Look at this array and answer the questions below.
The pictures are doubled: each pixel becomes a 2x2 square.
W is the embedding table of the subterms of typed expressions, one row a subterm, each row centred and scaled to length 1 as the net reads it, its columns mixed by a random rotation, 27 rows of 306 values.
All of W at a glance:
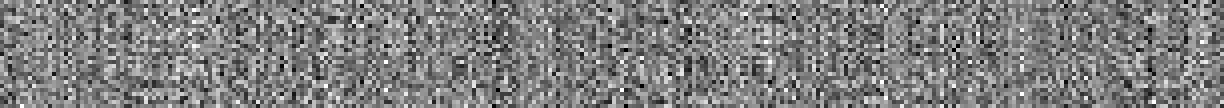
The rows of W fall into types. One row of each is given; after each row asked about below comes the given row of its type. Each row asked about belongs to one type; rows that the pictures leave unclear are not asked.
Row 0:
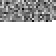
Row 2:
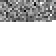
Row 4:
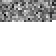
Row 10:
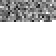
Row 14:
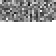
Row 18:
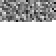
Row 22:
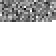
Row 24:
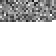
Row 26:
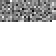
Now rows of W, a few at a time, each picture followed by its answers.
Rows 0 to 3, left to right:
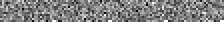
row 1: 26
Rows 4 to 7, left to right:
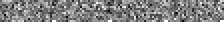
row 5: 4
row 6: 10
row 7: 14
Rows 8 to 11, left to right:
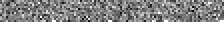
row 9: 0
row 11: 2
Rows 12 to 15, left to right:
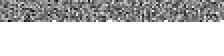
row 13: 10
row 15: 22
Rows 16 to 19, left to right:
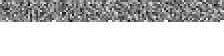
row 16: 14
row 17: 14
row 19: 24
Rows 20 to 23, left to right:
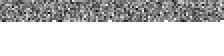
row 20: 26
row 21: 10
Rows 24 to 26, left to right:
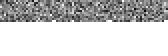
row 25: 2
